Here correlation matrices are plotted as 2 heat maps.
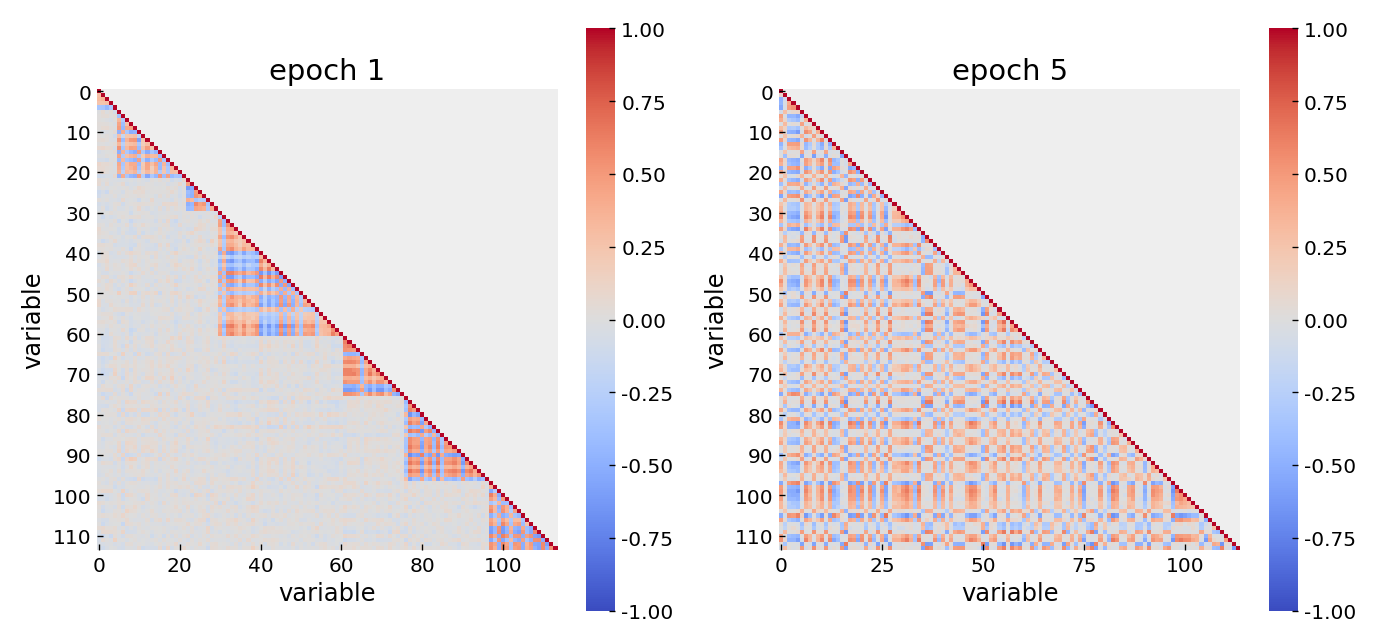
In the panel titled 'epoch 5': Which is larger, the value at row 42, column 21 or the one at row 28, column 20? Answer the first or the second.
the second
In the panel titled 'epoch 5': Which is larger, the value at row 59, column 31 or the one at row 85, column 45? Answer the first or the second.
the second
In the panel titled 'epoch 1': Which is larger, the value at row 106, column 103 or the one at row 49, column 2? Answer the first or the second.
the first
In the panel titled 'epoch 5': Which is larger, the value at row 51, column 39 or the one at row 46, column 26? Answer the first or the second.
the first
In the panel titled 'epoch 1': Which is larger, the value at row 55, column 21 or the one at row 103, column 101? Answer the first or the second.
the second
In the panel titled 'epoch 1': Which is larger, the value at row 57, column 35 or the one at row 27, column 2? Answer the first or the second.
the first
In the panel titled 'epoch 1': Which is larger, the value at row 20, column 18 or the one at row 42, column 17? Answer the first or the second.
the first
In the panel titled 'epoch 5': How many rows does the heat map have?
114
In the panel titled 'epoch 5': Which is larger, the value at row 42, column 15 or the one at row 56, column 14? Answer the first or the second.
the first
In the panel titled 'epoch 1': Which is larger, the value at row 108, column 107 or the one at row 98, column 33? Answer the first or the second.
the second
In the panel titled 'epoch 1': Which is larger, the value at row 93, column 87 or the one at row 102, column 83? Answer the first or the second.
the first
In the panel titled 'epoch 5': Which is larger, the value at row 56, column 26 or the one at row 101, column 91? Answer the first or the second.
the second
